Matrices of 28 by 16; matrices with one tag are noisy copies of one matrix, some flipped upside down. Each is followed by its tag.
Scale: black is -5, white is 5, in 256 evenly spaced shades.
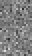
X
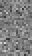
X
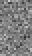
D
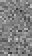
D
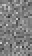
X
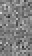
X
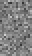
D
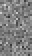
X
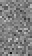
D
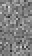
X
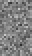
D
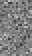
D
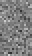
D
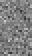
D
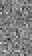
X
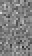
X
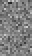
D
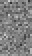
D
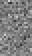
D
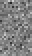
D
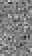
D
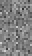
X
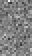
D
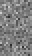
X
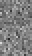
X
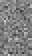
D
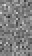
X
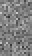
X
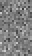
X
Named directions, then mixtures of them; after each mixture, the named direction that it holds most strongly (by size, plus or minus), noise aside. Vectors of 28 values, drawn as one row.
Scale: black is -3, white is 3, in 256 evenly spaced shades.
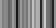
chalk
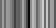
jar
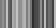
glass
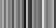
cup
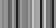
chalk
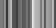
glass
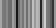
chalk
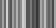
glass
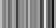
chalk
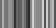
jar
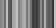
glass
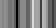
chalk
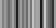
chalk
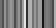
cup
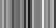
cup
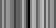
jar
